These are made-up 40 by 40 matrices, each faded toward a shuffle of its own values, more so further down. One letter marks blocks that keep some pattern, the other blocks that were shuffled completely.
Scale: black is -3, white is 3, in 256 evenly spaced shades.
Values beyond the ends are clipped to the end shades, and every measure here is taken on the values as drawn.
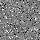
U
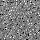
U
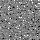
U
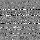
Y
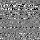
Y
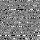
Y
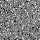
U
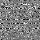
Y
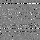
Y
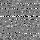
Y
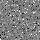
U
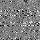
Y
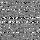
Y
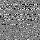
Y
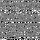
Y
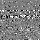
Y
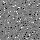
U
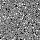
U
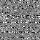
Y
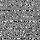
Y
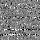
Y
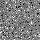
U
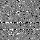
Y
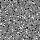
U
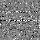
Y
